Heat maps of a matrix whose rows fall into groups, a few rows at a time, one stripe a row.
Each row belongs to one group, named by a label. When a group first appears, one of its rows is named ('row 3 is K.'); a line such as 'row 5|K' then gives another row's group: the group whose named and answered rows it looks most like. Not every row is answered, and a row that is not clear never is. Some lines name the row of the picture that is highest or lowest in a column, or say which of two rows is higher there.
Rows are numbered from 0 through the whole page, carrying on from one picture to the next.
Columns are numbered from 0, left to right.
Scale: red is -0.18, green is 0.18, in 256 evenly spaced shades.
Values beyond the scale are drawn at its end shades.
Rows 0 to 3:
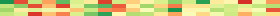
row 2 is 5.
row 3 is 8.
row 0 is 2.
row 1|8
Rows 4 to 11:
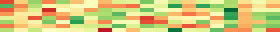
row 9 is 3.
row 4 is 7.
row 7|8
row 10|8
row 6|7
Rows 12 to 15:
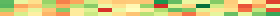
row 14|2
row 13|3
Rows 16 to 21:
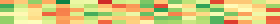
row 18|5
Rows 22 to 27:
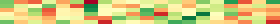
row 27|2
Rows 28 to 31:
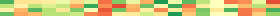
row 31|3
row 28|2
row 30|3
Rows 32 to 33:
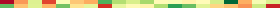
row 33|2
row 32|7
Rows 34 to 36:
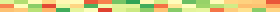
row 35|7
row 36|2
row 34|2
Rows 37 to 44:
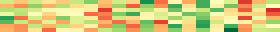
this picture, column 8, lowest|42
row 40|2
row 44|7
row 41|2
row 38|7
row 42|3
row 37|3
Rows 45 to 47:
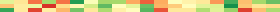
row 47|3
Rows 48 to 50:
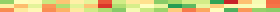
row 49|2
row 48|5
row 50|8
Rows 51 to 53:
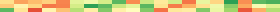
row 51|8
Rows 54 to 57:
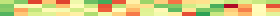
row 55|5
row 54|8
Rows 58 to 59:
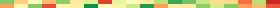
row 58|2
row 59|7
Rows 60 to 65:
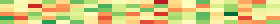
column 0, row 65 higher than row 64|No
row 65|3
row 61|8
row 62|8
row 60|3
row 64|2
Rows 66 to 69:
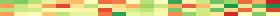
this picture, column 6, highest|67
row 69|2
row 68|5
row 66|5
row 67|8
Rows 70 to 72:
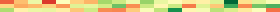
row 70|7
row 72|5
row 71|8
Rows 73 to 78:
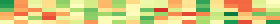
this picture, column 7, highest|76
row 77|7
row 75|3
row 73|2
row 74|2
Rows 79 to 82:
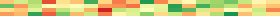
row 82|7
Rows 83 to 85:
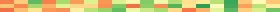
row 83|7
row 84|7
